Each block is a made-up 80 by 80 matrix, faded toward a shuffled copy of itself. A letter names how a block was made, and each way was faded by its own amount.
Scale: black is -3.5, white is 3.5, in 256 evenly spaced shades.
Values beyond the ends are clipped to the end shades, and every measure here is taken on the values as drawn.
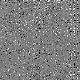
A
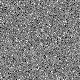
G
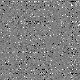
A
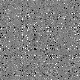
A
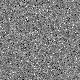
G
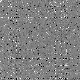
A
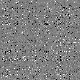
A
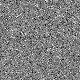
G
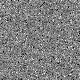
G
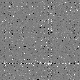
A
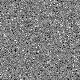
G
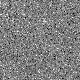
G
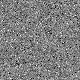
G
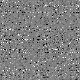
A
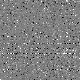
A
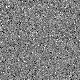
G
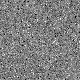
G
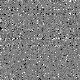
A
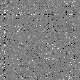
A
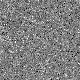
G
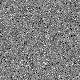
G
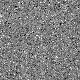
G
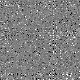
A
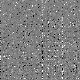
A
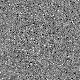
G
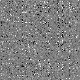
A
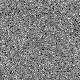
G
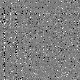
A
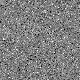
G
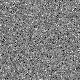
G
